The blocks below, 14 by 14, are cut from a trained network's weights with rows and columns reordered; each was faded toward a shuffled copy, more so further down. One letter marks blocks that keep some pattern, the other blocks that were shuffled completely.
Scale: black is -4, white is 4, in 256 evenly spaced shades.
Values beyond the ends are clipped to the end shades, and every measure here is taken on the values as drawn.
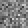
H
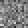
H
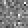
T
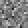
T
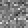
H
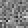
H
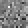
H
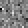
T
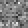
H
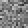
T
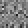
H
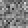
T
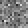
T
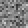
T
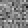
T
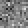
T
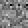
H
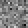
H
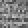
H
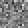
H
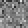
H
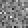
T
